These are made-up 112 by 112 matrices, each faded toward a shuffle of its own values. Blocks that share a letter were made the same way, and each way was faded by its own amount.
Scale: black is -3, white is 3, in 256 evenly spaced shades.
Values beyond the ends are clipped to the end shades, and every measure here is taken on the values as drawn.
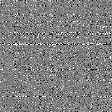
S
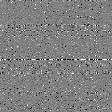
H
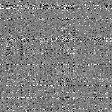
S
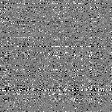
S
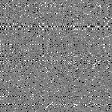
H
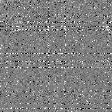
S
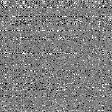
S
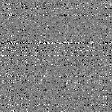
S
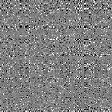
H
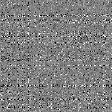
S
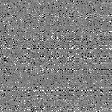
H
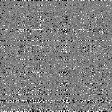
S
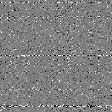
H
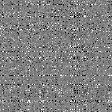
S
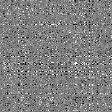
S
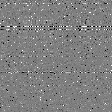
H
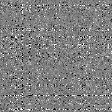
S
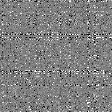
S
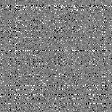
S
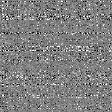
S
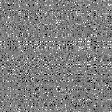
H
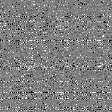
H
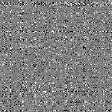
S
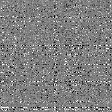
S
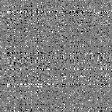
S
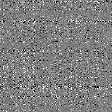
S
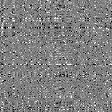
H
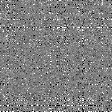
S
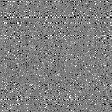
H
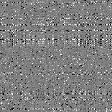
H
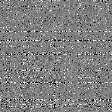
S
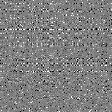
H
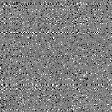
H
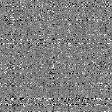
S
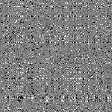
H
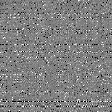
H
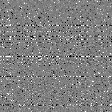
H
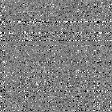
S
